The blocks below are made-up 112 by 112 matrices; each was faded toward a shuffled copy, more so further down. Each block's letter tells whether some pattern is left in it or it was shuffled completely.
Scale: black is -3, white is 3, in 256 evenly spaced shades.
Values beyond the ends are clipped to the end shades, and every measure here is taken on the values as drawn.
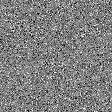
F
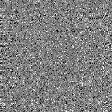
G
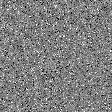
F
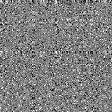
G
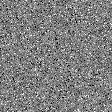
F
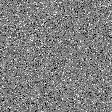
F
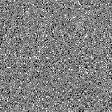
G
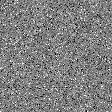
F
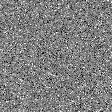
F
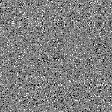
G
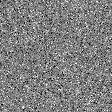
F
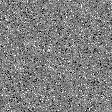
F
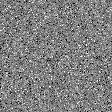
F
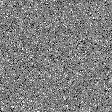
F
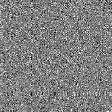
G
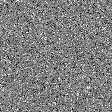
F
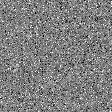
F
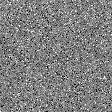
F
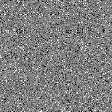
G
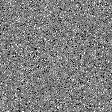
F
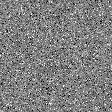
F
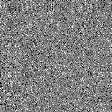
G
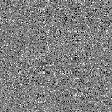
G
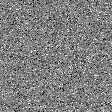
F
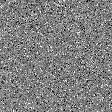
F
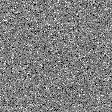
F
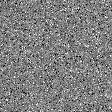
F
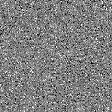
G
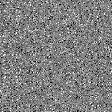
G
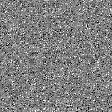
G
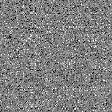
G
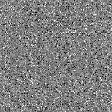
G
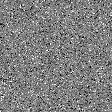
F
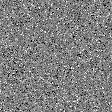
F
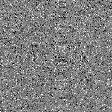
G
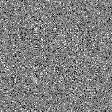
G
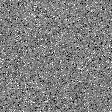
F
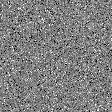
F
